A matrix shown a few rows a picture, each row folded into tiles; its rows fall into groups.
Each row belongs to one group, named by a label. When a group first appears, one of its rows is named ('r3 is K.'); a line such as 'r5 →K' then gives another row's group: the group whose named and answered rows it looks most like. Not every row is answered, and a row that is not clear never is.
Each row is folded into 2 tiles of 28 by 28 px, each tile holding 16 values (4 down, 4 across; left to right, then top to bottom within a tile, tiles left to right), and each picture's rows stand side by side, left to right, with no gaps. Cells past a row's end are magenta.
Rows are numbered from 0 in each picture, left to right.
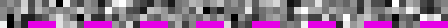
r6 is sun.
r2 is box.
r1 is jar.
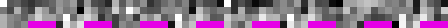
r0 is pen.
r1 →sun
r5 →sun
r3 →sun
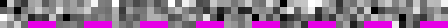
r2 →pen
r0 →jar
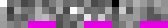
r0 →pen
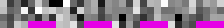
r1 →jar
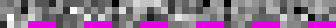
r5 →jar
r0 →sun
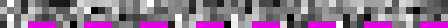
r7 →box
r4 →sun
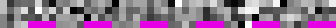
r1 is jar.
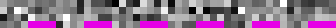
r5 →pen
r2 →jar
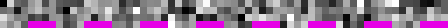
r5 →sun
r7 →pen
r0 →jar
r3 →jar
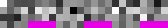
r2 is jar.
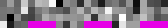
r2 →sun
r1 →jar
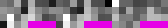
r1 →sun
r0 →sun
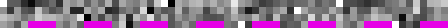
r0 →pen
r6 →pen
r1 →jar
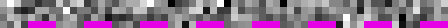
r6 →sun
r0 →box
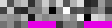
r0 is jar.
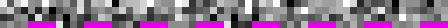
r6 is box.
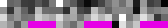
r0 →pen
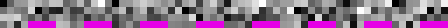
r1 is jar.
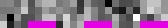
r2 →jar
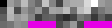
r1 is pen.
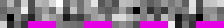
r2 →box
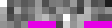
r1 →sun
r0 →pen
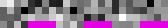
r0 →box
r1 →jar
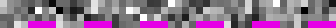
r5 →box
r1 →jar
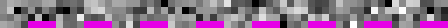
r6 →box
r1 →jar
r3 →jar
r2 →box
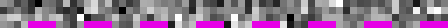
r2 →jar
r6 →pen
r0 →pen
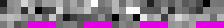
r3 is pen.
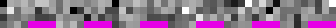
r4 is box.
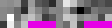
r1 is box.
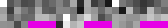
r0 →pen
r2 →pen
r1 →sun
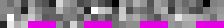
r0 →sun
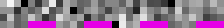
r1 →jar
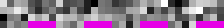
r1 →pen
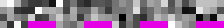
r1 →pen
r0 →box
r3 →jar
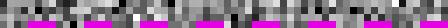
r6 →jar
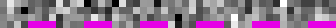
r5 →pen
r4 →sun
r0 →box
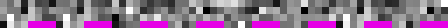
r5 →box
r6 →sun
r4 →box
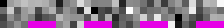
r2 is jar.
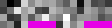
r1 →sun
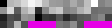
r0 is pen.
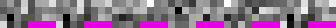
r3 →jar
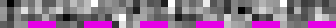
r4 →jar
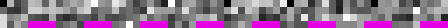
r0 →jar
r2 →box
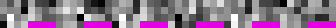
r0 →sun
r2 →sun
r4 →sun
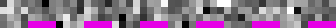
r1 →sun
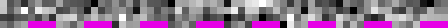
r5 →sun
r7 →pen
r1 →pen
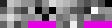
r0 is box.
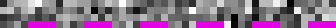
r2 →box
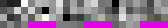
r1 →pen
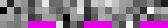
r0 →jar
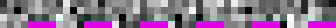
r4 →box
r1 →jar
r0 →jar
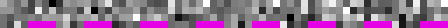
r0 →box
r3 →pen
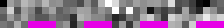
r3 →pen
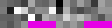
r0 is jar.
